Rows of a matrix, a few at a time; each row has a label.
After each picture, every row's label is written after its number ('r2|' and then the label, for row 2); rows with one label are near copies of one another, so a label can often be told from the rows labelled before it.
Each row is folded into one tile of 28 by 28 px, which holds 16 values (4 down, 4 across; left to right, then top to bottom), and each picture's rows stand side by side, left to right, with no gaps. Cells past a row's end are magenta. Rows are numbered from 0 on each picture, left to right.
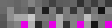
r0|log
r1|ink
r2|ink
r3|ink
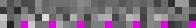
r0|ink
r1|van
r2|van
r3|log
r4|log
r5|log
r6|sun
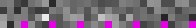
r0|ink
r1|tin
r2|log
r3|log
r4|van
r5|sun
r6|sun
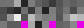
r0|tin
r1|ink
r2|log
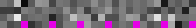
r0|tin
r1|sun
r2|log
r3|van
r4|log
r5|tin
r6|ink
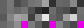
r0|log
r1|tin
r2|tin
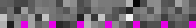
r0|ink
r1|van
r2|sun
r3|van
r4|tin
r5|sun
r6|sun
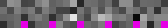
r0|sun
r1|sun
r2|tin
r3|log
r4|sun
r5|ink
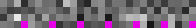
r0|tin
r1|van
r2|sun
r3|sun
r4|log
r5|ink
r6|ink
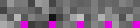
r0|van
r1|sun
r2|log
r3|log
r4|van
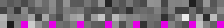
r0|ink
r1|van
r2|log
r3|tin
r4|ink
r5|sun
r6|tin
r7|van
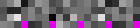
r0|tin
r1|sun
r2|van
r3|tin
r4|sun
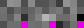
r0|sun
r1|log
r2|sun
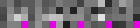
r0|log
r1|log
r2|ink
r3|tin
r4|sun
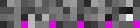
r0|sun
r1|van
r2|sun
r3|sun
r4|tin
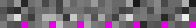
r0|tin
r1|log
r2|van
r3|van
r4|tin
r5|sun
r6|tin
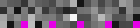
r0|ink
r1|ink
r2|tin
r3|log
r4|sun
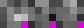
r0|log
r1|sun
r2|sun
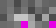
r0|log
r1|van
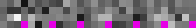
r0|tin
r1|ink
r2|sun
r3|log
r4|sun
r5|log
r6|van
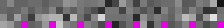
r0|van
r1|log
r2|van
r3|tin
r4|sun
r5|ink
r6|log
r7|tin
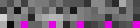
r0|ink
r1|log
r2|ink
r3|sun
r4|sun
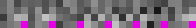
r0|log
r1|log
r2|sun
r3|van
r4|van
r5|ink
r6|log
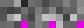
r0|tin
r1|log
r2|van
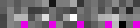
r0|log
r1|tin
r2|tin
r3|log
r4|ink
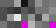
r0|tin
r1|van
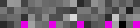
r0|sun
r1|van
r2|tin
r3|sun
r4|ink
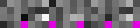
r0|sun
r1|tin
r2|log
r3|sun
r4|tin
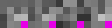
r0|log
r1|log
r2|sun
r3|log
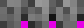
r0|sun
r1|sun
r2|sun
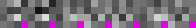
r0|tin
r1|tin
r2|log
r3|van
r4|van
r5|log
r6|van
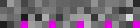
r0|sun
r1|van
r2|log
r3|van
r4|tin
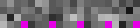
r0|van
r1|sun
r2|log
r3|log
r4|ink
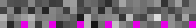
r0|ink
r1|ink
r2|sun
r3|ink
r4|van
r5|tin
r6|van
